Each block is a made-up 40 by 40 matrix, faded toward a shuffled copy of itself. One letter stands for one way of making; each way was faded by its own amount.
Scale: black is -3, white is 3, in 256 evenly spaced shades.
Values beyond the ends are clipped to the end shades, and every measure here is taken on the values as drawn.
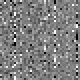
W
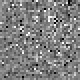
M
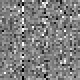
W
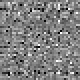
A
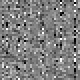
W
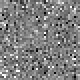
M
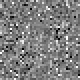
M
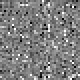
M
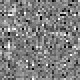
A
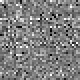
A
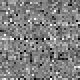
A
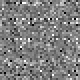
A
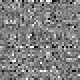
A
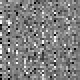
W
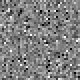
M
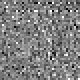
A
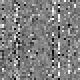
W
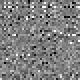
A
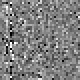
W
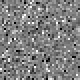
M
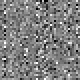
W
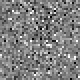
M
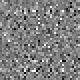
A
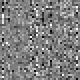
W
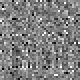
A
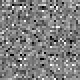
A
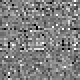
A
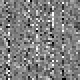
W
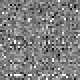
A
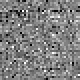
A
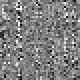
W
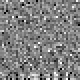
A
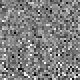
A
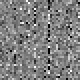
W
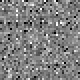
M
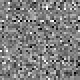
A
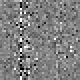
W
